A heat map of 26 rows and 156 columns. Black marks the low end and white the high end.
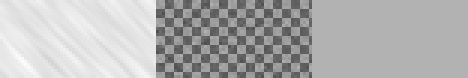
It is made of 1 by 3 panels. Panel 1,1: very high, slanting down to the right, faint in contrast. Panel 1,2: middling, checkered, strong in contrast. Panel 1,3: high, flat.
